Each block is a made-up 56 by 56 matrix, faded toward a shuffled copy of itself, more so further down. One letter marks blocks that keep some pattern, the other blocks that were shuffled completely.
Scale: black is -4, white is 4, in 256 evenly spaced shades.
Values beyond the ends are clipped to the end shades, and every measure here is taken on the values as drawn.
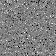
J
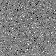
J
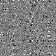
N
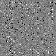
N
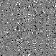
N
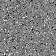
J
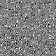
N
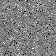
J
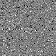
N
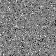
J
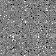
N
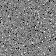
J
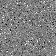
J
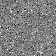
J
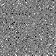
N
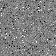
J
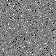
J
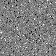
J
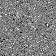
J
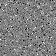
J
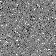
J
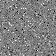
J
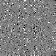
N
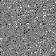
N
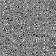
N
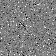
J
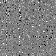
N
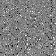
N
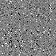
N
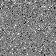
J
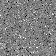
J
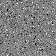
J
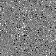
N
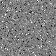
J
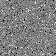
J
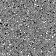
J
